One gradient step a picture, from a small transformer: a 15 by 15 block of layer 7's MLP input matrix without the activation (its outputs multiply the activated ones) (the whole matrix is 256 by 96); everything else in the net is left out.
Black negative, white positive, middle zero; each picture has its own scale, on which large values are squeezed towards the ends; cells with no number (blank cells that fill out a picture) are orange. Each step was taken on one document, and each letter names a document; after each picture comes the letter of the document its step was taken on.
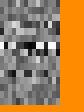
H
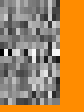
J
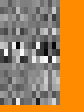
J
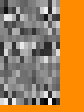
J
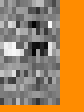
H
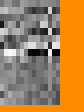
H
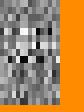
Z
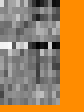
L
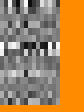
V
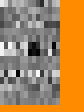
V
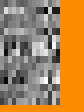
J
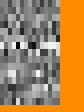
H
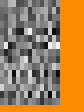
Z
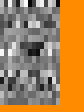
V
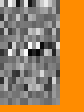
V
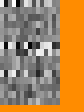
L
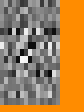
Z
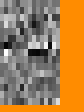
H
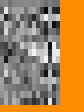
J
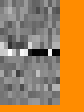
H
